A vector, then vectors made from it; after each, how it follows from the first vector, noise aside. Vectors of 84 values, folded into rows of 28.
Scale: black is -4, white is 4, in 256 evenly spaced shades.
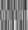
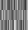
copied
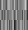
negated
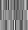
sign-scrambled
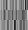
sign-scrambled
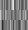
reversed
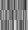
copied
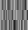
sign-scrambled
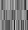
sign-scrambled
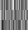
reversed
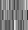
sign-scrambled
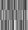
copied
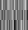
negated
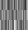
copied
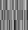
negated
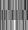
sign-scrambled
